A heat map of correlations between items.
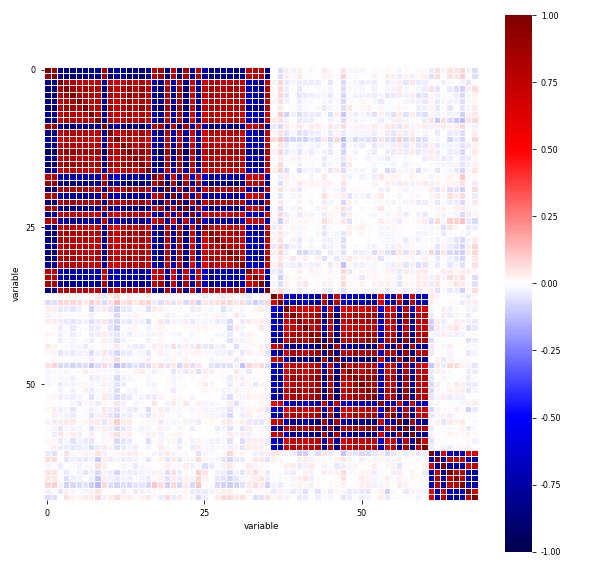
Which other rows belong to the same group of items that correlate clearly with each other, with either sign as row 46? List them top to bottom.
36, 37, 38, 39, 40, 41, 42, 43, 44, 45, 47, 48, 49, 50, 51, 52, 53, 54, 55, 56, 57, 58, 59, 60
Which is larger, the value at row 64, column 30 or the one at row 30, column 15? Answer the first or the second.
the second
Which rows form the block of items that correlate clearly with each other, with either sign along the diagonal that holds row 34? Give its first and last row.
0 to 35
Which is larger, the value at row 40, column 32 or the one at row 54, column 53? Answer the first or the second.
the first
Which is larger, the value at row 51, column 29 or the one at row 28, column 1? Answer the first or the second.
the first
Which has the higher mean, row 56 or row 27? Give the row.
27
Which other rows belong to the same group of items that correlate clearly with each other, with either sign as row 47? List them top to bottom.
36, 37, 38, 39, 40, 41, 42, 43, 44, 45, 46, 48, 49, 50, 51, 52, 53, 54, 55, 56, 57, 58, 59, 60
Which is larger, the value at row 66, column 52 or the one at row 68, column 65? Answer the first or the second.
the first
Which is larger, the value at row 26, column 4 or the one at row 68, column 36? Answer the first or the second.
the first
